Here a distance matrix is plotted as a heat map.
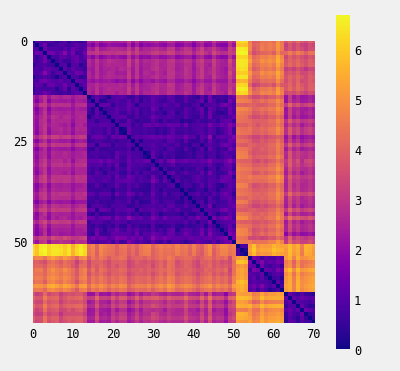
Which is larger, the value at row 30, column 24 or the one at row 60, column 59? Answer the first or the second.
the first
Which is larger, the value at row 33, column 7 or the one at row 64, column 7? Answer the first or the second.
the second
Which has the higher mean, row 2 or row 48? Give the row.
2
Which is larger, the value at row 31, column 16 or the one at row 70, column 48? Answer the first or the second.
the second
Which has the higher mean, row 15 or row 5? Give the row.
5
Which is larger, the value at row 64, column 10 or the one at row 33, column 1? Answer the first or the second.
the first
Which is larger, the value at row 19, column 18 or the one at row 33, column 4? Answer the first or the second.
the second
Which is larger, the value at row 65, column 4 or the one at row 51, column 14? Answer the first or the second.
the second
